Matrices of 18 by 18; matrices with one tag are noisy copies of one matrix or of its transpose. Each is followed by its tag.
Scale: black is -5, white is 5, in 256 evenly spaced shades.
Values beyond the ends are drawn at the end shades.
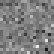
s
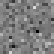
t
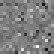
s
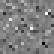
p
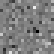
t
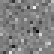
t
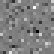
t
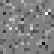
p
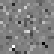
p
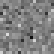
t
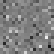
s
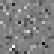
p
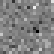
t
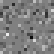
t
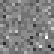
s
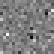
t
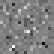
p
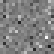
s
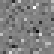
t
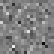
p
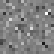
p
